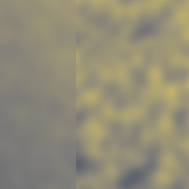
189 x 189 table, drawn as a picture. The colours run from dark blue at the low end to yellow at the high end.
Slope: up to the top right. Mirror symmetry: none. Seam: vertical, 40% of the way across, the left part calmer. Histogram: bell-shaped. Average level on the scale: 60%. Grain: smooth.
